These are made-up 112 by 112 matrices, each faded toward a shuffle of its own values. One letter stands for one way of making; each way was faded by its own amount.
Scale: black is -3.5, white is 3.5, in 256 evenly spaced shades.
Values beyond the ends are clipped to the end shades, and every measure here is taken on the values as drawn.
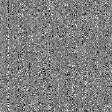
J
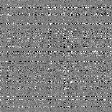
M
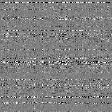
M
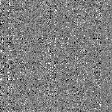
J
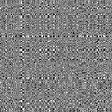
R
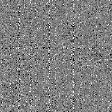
J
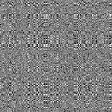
R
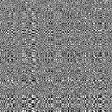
R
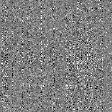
J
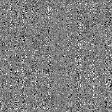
J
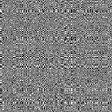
R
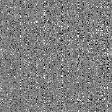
J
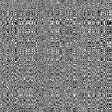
R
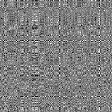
R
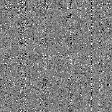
J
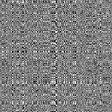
R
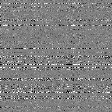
M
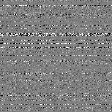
M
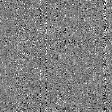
J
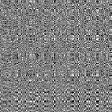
R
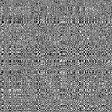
R
